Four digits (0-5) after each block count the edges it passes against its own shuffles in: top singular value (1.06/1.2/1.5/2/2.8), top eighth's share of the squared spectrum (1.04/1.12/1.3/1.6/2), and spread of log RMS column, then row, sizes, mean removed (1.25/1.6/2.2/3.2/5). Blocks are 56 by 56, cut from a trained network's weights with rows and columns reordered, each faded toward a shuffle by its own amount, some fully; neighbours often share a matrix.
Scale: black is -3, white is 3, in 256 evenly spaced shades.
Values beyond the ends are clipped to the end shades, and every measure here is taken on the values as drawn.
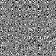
3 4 2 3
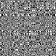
4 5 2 3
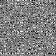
3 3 0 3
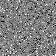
0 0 0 0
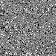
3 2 0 1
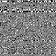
4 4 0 3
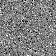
0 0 0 0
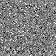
2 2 0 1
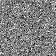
0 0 0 0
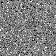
0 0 0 0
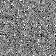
1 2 0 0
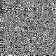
3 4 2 2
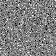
0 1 0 0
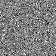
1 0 0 0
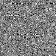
2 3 0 2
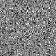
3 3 1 2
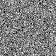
1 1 0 0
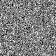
1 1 0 0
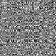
4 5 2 3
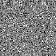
3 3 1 2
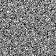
1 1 0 0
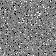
0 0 0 0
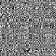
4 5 2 4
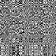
4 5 3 4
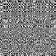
4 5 1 4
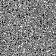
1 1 0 0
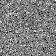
1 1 0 0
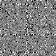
3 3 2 2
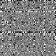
4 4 2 3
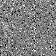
2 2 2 0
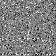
2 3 0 2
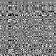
4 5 2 4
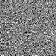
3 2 0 1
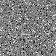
1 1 0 0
